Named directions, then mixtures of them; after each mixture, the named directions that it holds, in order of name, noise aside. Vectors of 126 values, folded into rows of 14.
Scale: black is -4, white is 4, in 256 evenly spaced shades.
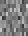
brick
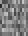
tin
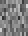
brick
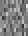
brick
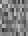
tin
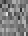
brick, tin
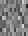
brick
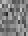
brick, tin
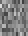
tin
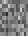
brick, tin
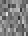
brick, tin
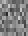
brick, tin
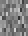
brick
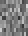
brick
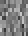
brick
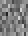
brick, tin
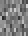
brick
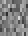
brick, tin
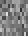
brick, tin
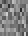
brick, tin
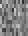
brick, tin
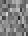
brick, tin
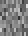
brick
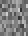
brick, tin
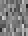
brick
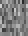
brick, tin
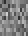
brick, tin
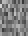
tin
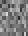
brick, tin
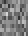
brick, tin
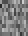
tin
